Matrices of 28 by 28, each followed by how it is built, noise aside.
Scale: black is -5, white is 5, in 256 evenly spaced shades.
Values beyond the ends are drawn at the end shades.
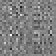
low rank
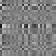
low rank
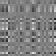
low rank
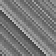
Toeplitz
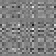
low rank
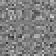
low rank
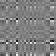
low rank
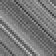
Toeplitz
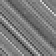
Toeplitz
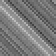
Toeplitz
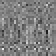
low rank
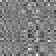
low rank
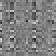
low rank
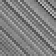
Toeplitz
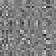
low rank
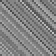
Toeplitz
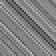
Toeplitz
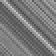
Toeplitz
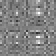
low rank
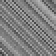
Toeplitz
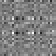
low rank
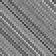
Toeplitz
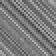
Toeplitz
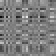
low rank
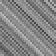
Toeplitz
